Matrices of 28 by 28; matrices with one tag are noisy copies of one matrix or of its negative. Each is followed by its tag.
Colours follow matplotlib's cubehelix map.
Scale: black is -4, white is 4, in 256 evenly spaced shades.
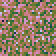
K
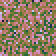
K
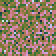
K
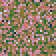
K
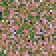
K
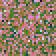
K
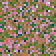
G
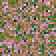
G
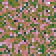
G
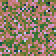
G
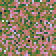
K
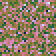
G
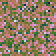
G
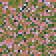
G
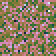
G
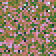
G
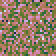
K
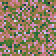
G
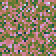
G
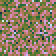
K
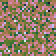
G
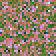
G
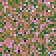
G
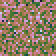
K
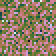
K
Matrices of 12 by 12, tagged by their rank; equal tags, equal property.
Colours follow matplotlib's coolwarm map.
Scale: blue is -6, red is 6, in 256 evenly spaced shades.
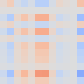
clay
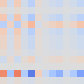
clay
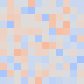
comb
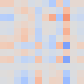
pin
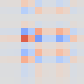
clay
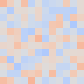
comb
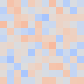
comb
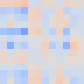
pin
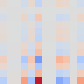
clay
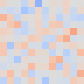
comb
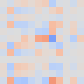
pin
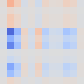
clay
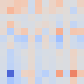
pin
